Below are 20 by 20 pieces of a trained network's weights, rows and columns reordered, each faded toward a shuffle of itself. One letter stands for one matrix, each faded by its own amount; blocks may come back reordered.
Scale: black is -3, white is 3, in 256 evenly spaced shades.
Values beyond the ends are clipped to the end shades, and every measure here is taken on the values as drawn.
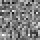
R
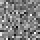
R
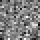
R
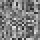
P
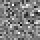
R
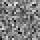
R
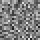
P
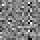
P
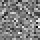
R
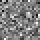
R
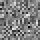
P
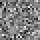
R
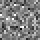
R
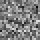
P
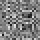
P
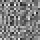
P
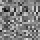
P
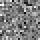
R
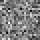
R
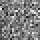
R
